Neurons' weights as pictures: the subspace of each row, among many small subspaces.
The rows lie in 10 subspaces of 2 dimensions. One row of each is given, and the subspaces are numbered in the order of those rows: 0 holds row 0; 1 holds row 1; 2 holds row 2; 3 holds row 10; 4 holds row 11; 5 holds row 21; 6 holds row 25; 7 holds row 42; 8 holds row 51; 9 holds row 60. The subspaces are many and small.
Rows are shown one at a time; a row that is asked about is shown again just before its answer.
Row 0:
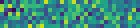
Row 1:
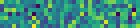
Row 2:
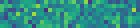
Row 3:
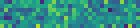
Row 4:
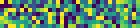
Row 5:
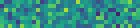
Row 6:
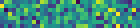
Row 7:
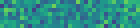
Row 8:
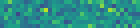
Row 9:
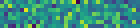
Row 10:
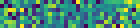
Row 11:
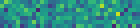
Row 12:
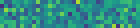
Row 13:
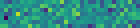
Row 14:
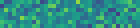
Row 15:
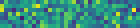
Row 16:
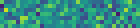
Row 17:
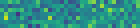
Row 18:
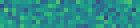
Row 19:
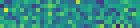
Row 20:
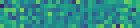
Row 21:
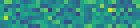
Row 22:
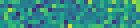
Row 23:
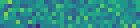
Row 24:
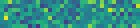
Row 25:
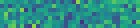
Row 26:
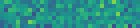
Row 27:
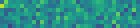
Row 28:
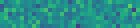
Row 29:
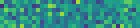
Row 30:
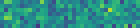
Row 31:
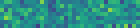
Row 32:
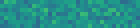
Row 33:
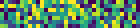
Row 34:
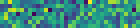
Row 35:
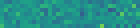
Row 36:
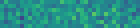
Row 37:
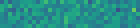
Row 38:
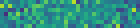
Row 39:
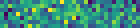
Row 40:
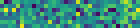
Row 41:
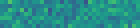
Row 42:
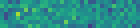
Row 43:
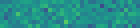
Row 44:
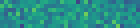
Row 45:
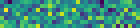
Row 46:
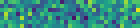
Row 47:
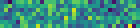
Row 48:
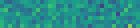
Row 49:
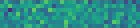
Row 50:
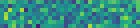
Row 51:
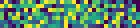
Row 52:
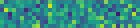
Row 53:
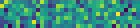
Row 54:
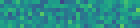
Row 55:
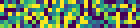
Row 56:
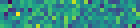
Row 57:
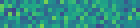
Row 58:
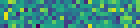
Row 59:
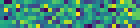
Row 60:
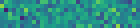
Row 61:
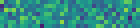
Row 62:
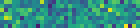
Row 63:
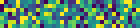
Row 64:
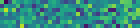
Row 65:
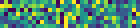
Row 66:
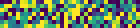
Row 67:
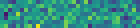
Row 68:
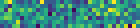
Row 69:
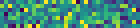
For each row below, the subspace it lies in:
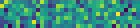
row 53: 4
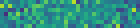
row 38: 3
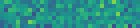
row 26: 4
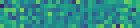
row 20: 3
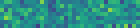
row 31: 1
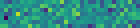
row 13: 7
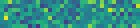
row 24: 5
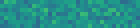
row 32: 6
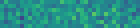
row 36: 7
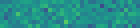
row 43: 7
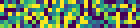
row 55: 1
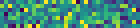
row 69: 6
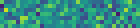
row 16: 0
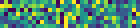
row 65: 4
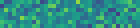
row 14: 9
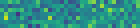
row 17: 5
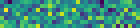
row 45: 3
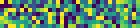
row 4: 4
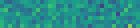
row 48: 4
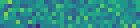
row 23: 0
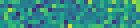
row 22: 8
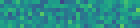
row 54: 7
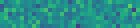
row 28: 2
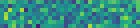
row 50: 6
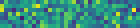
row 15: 2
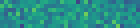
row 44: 8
